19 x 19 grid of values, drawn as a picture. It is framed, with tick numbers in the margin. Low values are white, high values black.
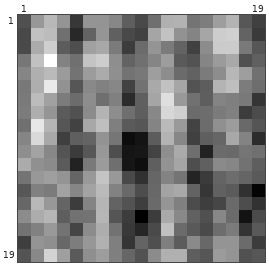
Histogram: bell-shaped. Ninth with the lowest average: top left. Stripes: upright, repeating 4 times. Grain: streaks running down.
